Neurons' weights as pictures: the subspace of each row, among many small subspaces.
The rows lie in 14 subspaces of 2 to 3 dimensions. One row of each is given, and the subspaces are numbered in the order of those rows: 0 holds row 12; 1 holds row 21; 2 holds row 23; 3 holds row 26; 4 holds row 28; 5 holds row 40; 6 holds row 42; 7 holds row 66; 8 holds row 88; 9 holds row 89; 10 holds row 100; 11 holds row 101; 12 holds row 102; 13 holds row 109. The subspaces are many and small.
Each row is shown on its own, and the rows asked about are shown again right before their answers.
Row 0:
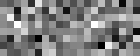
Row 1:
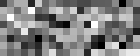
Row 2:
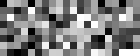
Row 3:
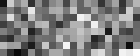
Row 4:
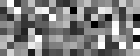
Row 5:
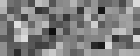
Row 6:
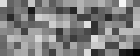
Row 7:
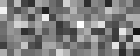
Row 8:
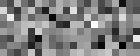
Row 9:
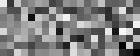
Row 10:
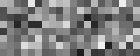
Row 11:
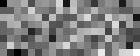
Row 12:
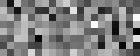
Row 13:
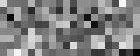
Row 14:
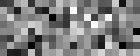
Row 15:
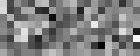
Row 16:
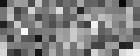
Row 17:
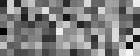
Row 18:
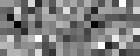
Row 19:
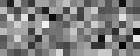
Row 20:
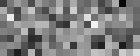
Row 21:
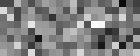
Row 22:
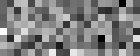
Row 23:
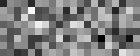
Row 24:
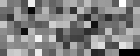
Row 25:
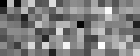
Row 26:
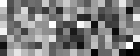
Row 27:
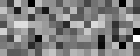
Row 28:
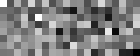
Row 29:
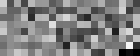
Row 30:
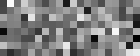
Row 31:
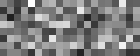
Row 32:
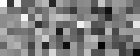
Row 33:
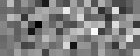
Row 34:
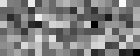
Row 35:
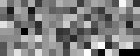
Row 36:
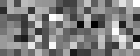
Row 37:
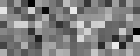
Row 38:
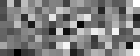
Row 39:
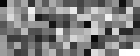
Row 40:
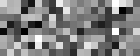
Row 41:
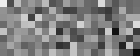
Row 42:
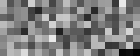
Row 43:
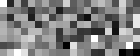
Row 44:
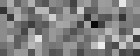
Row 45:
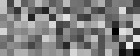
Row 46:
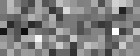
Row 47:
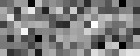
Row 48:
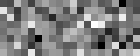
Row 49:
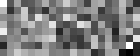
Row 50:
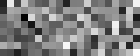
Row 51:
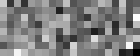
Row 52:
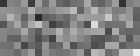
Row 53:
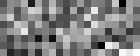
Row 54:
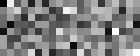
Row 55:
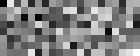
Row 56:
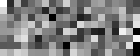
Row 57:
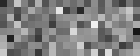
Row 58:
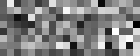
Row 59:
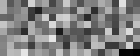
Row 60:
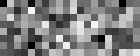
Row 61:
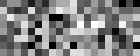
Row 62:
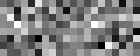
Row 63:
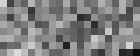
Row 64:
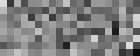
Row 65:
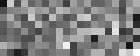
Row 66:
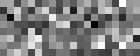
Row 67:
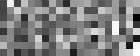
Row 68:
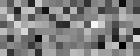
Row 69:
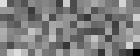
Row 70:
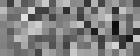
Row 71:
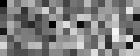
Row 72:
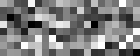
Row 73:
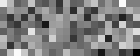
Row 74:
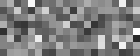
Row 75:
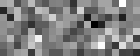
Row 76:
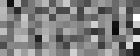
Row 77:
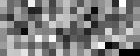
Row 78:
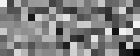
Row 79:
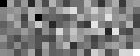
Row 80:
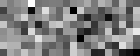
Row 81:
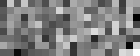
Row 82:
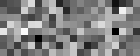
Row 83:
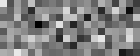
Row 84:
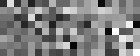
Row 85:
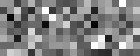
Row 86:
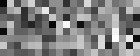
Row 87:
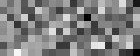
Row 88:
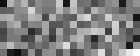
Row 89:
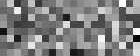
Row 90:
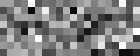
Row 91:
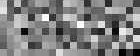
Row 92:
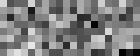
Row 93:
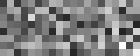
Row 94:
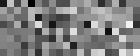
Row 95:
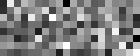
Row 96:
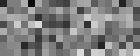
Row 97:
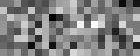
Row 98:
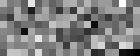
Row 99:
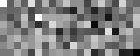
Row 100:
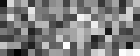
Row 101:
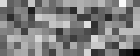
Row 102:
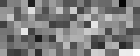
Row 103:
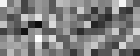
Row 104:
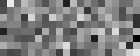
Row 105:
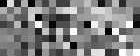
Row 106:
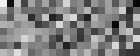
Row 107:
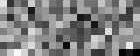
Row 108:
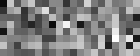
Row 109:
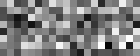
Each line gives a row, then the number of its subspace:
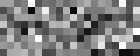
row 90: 9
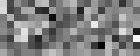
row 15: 1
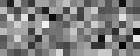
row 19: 8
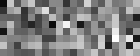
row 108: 3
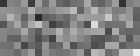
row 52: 4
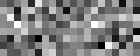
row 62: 6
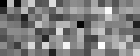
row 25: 5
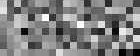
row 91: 9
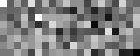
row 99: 4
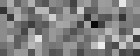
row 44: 1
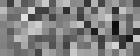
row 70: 2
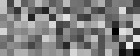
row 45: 12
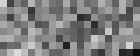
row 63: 10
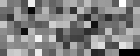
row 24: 12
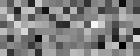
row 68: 12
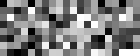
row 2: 10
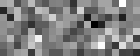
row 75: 1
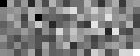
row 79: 4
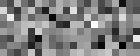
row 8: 7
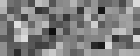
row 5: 1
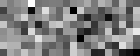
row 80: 9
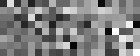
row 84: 13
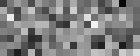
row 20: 7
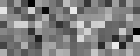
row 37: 9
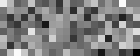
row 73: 8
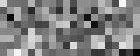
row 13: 7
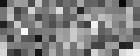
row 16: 3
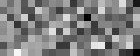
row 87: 1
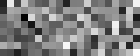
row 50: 10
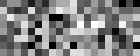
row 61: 2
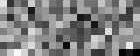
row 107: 10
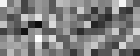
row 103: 5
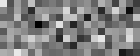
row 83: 2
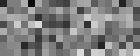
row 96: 13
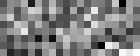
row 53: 6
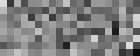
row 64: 7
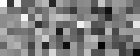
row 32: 5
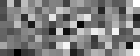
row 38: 1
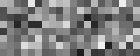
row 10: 13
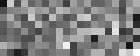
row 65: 7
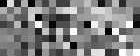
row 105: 13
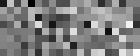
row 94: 13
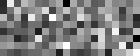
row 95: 8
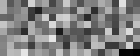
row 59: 6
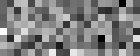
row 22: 9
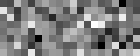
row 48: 1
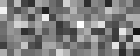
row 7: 9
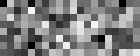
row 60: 2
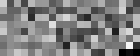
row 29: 12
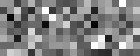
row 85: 8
